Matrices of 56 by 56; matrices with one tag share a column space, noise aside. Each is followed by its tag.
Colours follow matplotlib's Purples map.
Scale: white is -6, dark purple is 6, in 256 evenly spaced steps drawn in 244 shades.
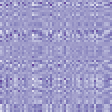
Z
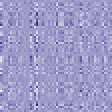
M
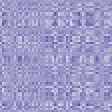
M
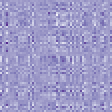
M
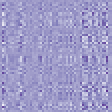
M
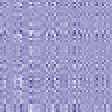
Z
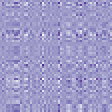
Z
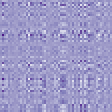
Z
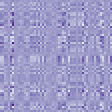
M
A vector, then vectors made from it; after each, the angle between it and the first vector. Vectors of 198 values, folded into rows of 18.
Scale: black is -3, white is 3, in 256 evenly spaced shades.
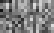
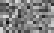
orthogonal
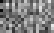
nearly parallel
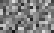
orthogonal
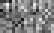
nearly parallel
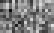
nearly parallel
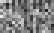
nearly opposite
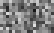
partly opposed
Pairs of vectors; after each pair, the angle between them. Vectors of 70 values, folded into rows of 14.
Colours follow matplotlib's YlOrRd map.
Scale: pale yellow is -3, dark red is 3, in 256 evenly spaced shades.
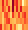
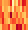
nearly opposite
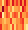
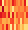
partly aligned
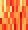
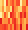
nearly parallel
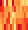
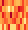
orthogonal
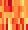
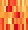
partly aligned
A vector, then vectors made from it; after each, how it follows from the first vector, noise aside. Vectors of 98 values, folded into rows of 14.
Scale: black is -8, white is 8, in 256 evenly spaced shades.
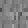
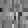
scaled up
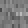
sign-scrambled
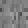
copied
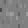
partly zeroed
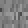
copied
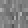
negated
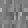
negated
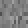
wrapped around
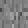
copied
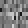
scaled up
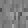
copied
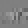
partly zeroed
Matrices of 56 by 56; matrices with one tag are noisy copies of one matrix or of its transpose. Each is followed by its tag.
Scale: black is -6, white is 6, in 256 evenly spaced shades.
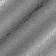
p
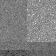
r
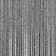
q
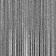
q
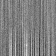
q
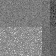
r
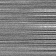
q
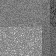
r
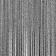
q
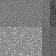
r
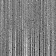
q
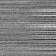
q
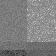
r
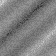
p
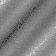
p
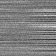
q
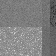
r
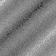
p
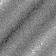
p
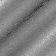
p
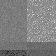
r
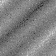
p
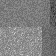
r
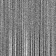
q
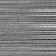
q
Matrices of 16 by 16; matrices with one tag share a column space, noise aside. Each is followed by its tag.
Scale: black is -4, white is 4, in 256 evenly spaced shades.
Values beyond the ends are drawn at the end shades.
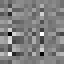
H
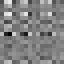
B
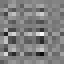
H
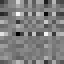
B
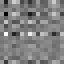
B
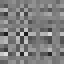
H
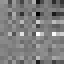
B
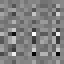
H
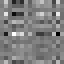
B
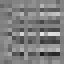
H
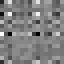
B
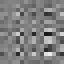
H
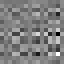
H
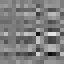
H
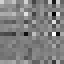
B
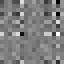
B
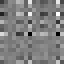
B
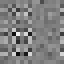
H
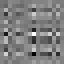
H
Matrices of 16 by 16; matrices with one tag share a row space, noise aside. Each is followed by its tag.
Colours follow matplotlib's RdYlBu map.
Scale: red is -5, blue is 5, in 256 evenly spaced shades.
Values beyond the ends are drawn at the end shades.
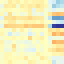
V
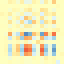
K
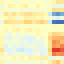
V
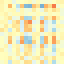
K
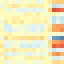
V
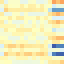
V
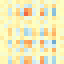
K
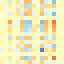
K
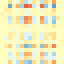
K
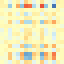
K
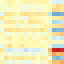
V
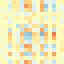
K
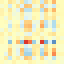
K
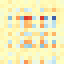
K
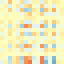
K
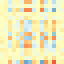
K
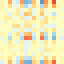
K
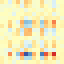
K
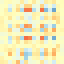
K
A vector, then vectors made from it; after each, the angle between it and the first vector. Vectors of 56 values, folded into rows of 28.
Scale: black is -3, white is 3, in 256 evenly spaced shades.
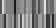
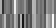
nearly opposite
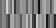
partly aligned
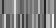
nearly opposite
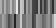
orthogonal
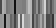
nearly parallel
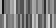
nearly opposite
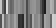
partly opposed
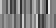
orthogonal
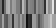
partly opposed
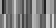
nearly opposite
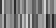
nearly parallel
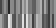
partly aligned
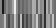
nearly opposite
